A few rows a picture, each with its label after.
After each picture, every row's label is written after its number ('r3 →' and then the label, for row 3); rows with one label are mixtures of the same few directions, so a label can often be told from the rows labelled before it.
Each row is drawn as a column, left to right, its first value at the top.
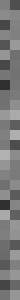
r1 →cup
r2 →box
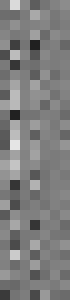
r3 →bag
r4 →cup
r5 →cup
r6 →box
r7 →bag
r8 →bag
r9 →box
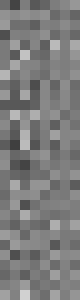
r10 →bag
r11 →cup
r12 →bag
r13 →cup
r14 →box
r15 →box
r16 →cup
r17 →box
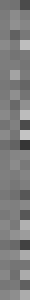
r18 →box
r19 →bag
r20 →box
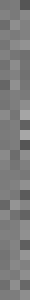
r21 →cup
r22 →cup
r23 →box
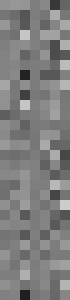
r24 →cup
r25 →box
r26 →bag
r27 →bag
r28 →bag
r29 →box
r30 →cup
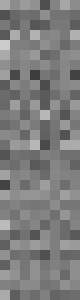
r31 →box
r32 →bag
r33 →box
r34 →bag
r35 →cup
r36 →bag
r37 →box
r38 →bag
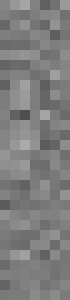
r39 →cup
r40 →cup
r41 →cup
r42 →bag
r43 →cup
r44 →bag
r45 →box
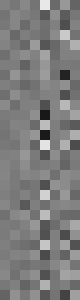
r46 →bag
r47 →bag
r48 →cup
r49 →box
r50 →box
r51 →box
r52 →bag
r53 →box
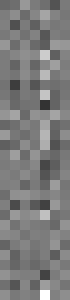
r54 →box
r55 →cup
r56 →box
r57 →cup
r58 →bag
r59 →cup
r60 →box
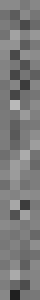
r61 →box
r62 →bag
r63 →cup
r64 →bag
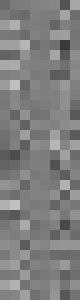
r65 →cup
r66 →cup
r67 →box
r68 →box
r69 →box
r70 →bag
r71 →box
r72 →box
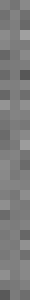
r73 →bag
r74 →box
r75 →bag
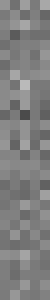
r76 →cup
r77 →bag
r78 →cup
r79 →bag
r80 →box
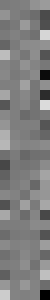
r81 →bag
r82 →bag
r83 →cup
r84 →box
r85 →bag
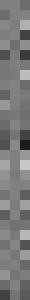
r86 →bag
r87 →box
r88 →bag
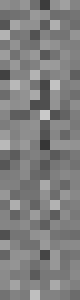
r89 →bag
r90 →cup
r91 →cup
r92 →bag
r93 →cup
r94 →cup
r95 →box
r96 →bag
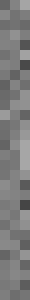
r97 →cup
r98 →bag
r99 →cup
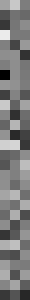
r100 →bag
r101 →box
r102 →bag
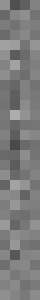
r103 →box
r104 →cup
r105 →box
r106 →box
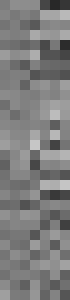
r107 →bag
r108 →cup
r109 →cup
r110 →bag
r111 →box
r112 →box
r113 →box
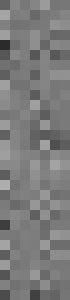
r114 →box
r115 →cup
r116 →cup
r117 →bag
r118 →box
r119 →bag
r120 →bag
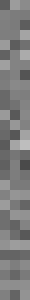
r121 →cup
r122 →box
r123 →bag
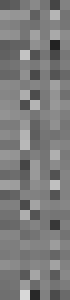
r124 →box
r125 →box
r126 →bag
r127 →bag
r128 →cup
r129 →box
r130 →bag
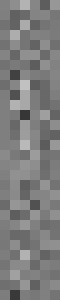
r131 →cup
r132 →bag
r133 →cup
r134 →cup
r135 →cup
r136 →box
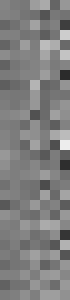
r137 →cup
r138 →cup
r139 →box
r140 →cup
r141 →box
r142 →box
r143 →bag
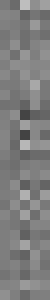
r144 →bag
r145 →cup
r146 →box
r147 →cup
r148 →box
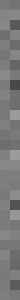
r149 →bag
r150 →cup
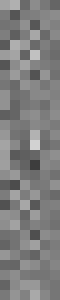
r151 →cup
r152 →box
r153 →cup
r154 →bag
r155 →bag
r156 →box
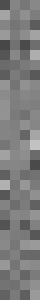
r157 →box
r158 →cup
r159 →box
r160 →bag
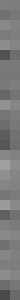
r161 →bag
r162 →bag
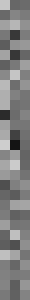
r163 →cup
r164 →bag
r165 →cup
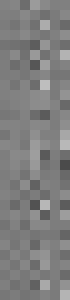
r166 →box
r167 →cup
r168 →box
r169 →cup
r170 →cup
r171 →bag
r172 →bag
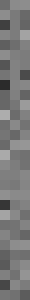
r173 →cup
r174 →box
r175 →bag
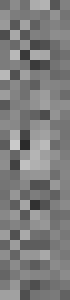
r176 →bag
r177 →bag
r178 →bag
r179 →cup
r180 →cup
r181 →box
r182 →bag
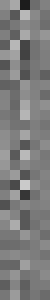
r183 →cup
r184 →box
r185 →box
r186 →box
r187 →bag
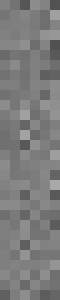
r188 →bag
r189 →cup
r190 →box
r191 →box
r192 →bag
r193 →box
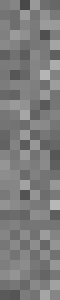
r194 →bag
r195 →bag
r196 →box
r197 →box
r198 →bag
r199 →cup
